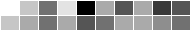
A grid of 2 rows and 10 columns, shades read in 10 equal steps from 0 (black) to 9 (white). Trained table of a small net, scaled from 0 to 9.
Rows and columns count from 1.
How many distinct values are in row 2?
5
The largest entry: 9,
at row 1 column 1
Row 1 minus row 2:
2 1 0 2 -3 2 -3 0 -3 -1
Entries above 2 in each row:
8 10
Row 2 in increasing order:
3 4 4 4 5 6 6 6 6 7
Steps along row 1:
down down up down up down up down up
